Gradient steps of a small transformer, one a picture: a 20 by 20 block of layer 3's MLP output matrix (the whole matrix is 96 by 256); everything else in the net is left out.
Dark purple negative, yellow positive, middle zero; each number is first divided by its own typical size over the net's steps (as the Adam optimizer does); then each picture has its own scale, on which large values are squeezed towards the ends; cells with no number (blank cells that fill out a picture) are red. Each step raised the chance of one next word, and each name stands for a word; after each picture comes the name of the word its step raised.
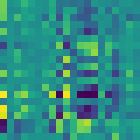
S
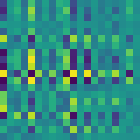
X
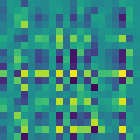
X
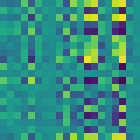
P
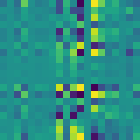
S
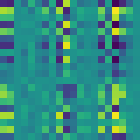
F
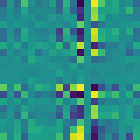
S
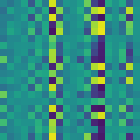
P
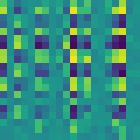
F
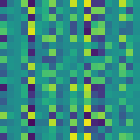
P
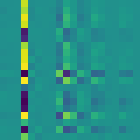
X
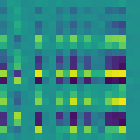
X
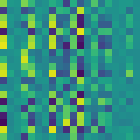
F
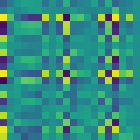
P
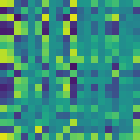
P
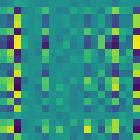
F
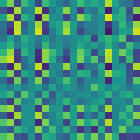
P
